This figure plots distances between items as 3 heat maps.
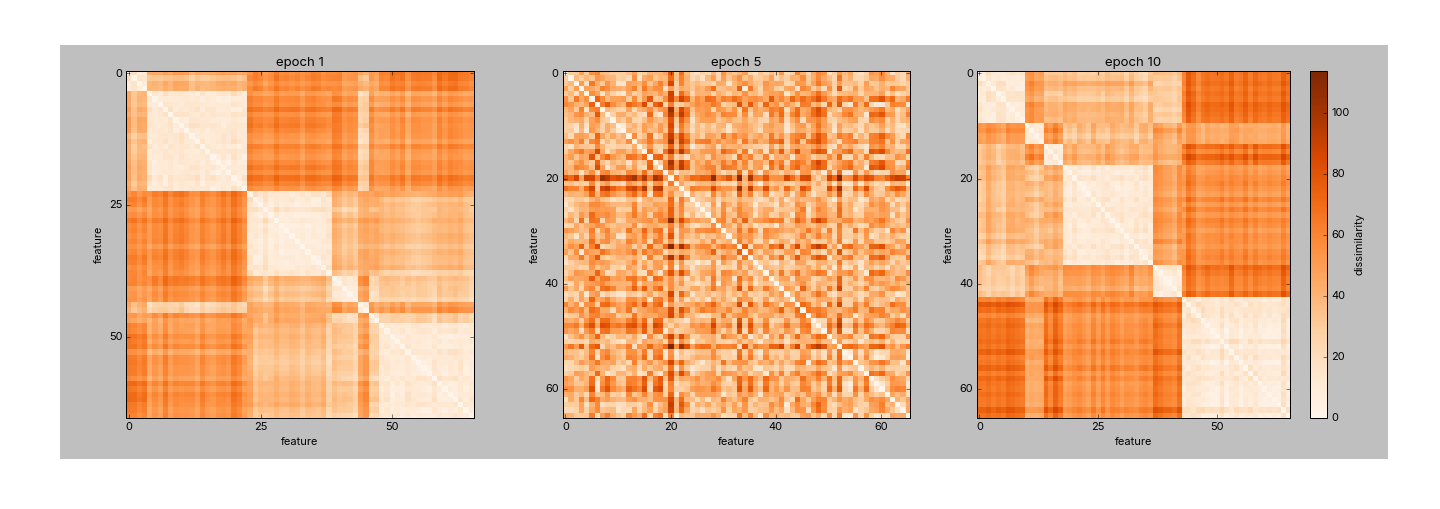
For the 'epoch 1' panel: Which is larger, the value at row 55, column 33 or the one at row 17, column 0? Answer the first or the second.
the second
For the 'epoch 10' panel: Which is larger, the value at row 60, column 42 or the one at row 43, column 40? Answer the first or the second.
the first
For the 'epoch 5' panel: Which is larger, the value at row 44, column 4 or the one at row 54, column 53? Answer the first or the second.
the first
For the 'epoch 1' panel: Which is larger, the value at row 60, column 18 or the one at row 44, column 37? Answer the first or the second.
the first
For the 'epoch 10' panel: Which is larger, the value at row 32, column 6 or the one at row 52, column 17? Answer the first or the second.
the second
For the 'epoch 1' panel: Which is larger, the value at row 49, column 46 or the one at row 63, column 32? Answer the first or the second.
the second
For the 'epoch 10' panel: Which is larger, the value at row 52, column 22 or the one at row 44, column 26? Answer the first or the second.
the second
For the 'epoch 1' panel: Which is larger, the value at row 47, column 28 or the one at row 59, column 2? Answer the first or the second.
the second
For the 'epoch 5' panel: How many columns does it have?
66
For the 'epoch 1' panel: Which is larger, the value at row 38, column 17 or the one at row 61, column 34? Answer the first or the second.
the first
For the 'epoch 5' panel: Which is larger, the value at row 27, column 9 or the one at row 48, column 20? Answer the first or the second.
the first
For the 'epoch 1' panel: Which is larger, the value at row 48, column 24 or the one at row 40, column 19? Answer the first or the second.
the second
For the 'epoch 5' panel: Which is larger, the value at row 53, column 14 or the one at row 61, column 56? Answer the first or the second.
the first
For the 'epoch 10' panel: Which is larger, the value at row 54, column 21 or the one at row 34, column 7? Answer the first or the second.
the first
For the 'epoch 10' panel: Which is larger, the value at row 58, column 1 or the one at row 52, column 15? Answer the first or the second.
the first
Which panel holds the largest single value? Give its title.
epoch 5
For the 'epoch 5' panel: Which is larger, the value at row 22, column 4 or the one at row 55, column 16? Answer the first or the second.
the first
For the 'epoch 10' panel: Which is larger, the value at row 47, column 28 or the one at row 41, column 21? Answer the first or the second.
the first
